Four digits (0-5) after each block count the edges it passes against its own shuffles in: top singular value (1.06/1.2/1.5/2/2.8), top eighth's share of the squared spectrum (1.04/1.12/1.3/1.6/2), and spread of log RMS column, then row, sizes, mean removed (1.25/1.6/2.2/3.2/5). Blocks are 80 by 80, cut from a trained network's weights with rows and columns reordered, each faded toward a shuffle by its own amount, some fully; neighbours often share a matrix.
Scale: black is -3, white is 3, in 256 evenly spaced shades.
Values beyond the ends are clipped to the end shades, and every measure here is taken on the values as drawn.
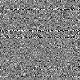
3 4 1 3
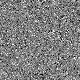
0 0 0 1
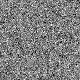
0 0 0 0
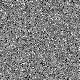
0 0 0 0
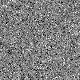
1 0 0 0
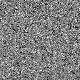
1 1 0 0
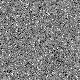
0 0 0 0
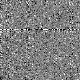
3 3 2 2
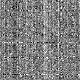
4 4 2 3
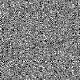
3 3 2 2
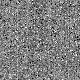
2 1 0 0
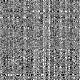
4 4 1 3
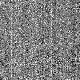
3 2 1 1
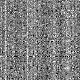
4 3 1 3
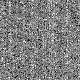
2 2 0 1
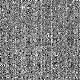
3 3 1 2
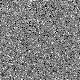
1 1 0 0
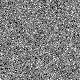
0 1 0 0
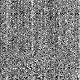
3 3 0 2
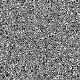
1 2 1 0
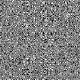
3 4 2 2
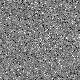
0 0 0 0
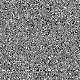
2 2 1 1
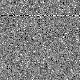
3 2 1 1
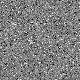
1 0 0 0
